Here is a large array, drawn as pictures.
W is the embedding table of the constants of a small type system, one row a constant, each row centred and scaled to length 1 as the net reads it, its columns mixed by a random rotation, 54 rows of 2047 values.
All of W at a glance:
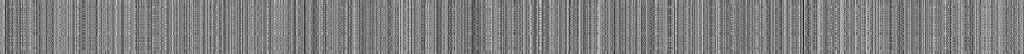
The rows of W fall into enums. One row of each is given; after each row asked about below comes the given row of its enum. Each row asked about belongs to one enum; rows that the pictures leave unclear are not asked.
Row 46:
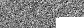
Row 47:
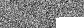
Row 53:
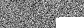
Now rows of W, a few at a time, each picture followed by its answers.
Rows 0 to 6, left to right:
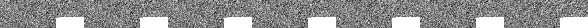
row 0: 47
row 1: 47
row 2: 47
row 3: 47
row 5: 47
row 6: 46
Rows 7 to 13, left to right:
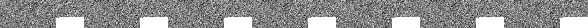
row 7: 46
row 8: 53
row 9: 53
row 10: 53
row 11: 47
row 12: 53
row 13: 47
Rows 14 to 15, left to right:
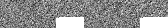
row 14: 53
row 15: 46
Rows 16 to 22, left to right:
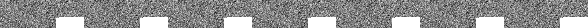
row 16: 47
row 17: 53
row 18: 47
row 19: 47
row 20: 53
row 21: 47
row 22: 53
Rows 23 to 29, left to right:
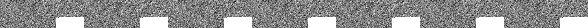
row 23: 53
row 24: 46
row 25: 47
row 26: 53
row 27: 46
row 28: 53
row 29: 53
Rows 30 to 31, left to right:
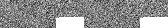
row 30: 47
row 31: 53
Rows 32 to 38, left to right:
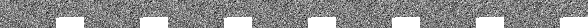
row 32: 47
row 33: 47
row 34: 47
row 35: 53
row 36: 53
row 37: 46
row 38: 46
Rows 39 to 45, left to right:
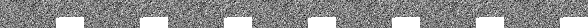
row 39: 53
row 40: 46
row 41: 46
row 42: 53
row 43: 53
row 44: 46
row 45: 53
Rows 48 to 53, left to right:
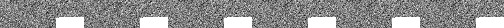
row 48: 47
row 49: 46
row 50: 53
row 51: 53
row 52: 53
